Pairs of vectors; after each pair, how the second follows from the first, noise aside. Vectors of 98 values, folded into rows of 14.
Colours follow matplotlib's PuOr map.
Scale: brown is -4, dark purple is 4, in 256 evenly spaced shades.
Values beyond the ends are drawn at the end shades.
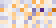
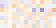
shrunk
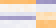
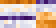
scaled up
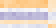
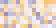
shuffled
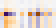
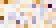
shuffled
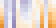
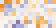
shuffled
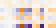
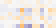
shrunk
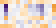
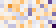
shuffled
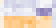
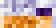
scaled up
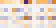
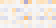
shrunk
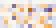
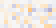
shrunk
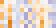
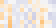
shrunk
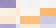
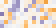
shuffled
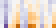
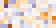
shuffled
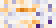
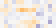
shrunk
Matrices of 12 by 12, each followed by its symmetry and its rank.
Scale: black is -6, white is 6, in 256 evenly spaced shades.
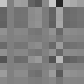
neither, rank one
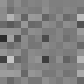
neither, rank two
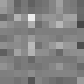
neither, rank two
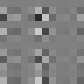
neither, rank one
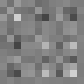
symmetric, rank two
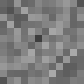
symmetric, full rank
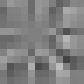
antisymmetric, rank two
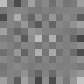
symmetric, rank two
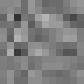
neither, rank two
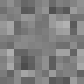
antisymmetric, rank two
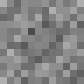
symmetric, full rank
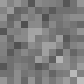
symmetric, full rank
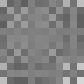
symmetric, rank two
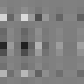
neither, rank one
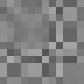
antisymmetric, rank two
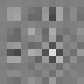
symmetric, rank two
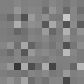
antisymmetric, rank two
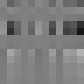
neither, rank one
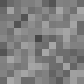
symmetric, full rank
